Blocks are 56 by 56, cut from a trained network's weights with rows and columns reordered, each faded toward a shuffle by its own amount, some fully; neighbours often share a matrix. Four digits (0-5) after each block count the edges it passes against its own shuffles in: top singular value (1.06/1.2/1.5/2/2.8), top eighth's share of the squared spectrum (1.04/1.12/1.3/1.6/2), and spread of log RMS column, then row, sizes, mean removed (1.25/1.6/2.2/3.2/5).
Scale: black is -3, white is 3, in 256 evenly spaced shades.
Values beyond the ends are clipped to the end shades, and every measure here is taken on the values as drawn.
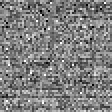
3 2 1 0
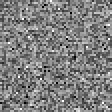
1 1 0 0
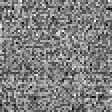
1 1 0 0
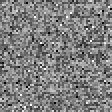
1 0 0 0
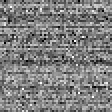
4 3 0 1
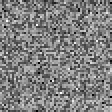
0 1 0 0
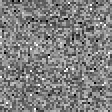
0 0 0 0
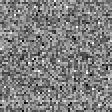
1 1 0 0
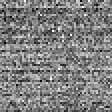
3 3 0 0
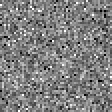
0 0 0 0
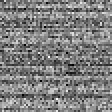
4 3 0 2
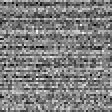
4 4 1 2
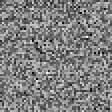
0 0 0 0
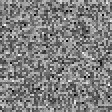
1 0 0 0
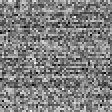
3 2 0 0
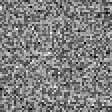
1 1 0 0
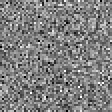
2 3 0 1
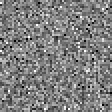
1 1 0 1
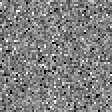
0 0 0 0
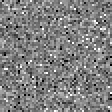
0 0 0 0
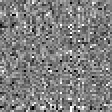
3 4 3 2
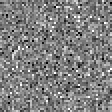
2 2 1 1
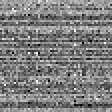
4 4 1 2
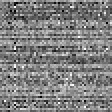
4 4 2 2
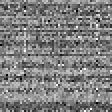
4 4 1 1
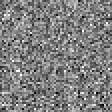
2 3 0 2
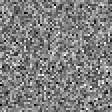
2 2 0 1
